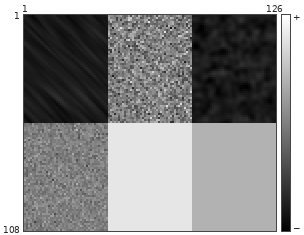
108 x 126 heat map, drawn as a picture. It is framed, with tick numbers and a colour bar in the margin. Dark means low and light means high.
The table splits into 2 rows of 3 panels. Panel 1,1: very low, slanting down to the right, faint in contrast. Panel 1,2: middling, fine-grained, strong in contrast. Panel 1,3: very low, blotchy, faint in contrast. Panel 2,1: middling, fine-grained. Panel 2,2: very high, flat. Panel 2,3: high, flat.
